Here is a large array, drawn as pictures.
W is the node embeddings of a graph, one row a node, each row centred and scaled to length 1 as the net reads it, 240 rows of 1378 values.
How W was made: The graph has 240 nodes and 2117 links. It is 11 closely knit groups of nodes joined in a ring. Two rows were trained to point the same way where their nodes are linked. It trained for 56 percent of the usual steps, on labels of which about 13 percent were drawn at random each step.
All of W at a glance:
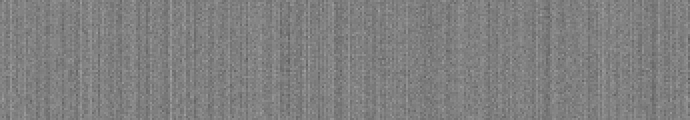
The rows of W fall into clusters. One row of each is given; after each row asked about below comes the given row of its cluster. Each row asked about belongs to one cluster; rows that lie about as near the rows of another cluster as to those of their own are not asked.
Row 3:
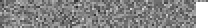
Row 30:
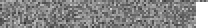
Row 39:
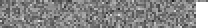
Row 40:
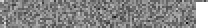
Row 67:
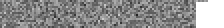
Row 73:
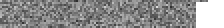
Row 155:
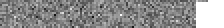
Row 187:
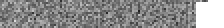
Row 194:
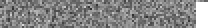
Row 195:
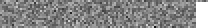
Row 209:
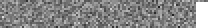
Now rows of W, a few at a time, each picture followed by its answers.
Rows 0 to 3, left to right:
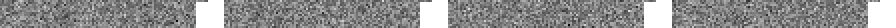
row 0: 3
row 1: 195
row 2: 39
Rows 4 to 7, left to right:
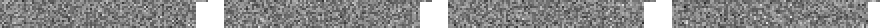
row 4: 209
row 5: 187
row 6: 40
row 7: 194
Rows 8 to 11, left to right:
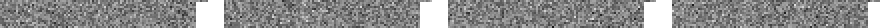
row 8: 73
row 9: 67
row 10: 40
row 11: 195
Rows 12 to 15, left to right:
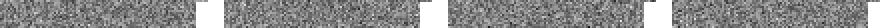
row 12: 67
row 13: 40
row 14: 187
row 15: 30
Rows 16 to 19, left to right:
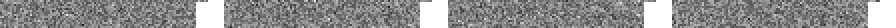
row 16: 195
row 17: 194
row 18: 194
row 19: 194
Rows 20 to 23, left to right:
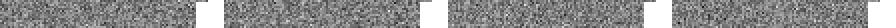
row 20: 195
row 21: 67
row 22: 40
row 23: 155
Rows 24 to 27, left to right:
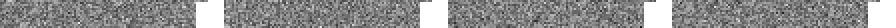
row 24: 67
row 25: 40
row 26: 73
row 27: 209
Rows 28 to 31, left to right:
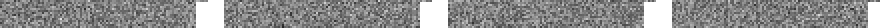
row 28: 39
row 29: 187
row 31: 40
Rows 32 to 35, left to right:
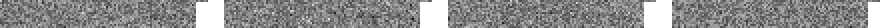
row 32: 73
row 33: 194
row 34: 194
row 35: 195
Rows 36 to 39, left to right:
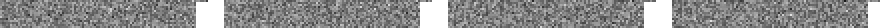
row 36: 73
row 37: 195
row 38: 40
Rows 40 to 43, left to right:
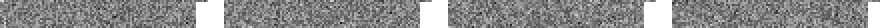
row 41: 40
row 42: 187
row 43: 73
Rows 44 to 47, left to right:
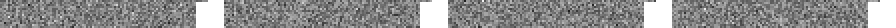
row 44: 40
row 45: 39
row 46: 73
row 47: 194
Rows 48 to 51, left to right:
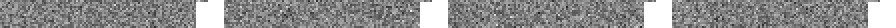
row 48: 209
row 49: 73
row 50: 73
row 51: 209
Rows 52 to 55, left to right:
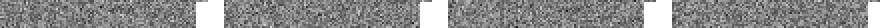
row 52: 155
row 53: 187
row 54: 40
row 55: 3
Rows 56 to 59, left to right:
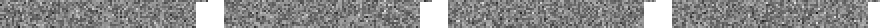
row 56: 155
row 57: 73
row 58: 30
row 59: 39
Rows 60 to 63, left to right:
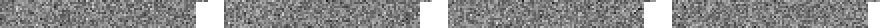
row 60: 3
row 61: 30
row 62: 40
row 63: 67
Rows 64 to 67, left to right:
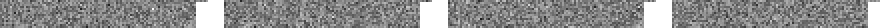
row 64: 30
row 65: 67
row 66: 30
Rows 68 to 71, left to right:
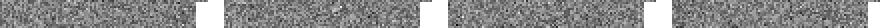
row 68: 30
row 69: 195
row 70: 187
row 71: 73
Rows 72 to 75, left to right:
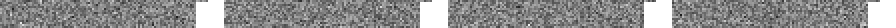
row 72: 194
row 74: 209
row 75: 39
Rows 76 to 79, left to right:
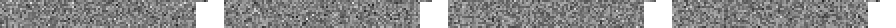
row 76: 195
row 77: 187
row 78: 209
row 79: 194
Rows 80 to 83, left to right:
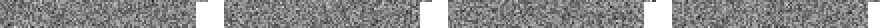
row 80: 73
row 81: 187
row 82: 194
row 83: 39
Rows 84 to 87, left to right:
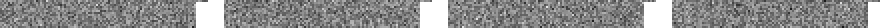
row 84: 187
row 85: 194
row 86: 30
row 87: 209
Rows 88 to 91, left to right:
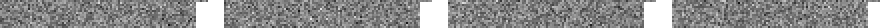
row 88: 73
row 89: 67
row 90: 195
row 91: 194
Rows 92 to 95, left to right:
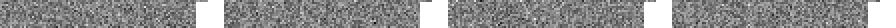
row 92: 155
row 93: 67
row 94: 155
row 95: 209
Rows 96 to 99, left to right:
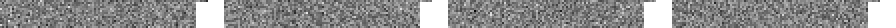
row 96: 195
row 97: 194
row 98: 40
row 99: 73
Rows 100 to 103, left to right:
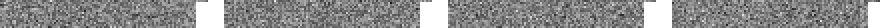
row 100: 194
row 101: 39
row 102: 195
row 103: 187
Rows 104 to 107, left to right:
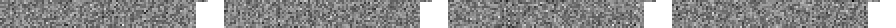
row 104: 39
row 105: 40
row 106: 194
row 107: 155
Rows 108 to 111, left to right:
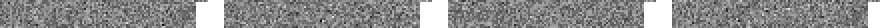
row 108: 30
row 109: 67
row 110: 155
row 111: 30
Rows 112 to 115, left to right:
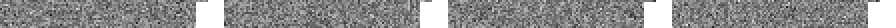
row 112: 73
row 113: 187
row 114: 195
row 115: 40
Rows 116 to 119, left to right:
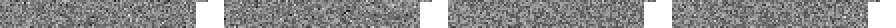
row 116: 209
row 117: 194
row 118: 209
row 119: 209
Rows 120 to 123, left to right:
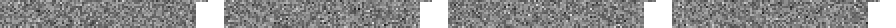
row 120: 209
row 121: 73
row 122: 73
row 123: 30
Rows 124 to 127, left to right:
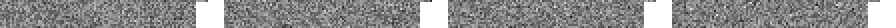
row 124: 155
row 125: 73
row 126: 209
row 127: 3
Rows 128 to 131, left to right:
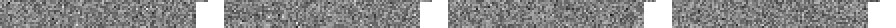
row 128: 209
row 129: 155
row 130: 30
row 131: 40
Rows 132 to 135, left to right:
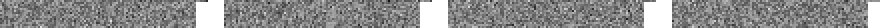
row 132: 195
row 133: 155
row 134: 40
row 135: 67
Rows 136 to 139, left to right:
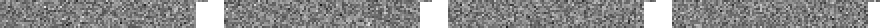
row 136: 67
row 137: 73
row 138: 187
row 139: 209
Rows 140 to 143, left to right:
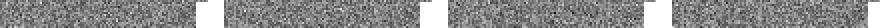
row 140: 30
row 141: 30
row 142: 30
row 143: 30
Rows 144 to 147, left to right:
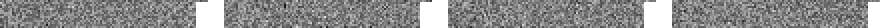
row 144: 195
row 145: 187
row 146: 187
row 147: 3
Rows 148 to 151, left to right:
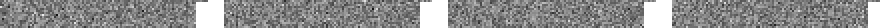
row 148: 187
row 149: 30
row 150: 30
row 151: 209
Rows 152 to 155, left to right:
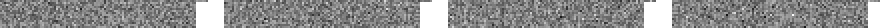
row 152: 155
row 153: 40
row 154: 40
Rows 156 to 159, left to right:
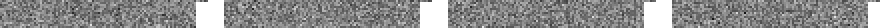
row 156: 194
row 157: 3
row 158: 187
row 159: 39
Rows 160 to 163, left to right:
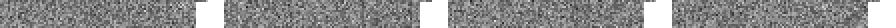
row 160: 40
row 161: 187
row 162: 40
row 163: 30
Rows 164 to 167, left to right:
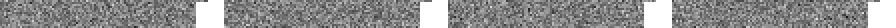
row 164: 3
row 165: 73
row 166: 67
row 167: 195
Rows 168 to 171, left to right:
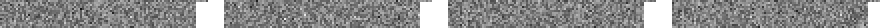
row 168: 155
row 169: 67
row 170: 187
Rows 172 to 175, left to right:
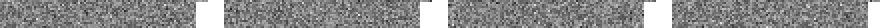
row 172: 67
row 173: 155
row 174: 194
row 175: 67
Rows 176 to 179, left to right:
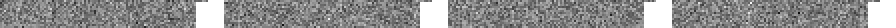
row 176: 40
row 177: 73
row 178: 30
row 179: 187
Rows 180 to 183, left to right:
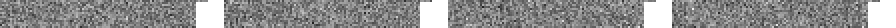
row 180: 155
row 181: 155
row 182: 194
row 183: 187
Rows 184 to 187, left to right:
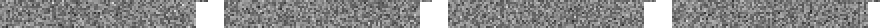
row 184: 194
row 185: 3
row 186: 40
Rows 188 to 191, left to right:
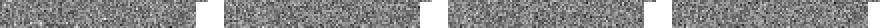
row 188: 30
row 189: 30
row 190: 209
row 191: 30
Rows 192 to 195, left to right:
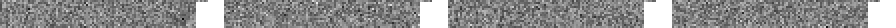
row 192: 30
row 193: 73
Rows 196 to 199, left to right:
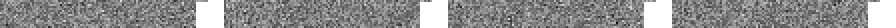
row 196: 67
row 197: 30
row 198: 67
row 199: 39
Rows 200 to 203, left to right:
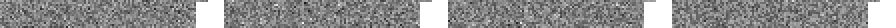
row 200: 73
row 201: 67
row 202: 67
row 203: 39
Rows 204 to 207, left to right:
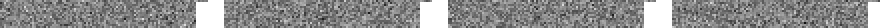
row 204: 3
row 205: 39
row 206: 73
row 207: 155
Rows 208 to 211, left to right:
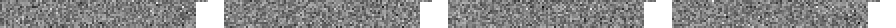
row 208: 30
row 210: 195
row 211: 194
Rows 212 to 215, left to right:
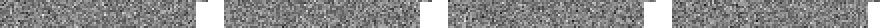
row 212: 187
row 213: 194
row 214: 195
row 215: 187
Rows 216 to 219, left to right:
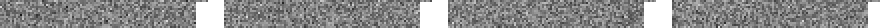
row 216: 155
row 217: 155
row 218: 30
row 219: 3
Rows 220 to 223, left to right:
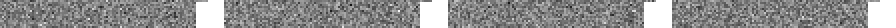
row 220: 155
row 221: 39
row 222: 30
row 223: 67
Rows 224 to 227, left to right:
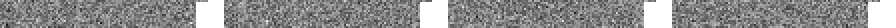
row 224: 67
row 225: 187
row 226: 194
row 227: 155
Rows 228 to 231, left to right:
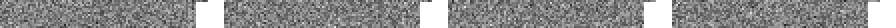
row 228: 187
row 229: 3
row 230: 40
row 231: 155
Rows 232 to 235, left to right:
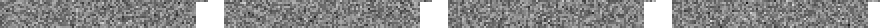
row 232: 3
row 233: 73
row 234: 39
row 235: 39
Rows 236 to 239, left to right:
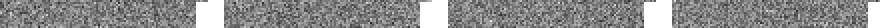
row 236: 3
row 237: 67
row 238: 187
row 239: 40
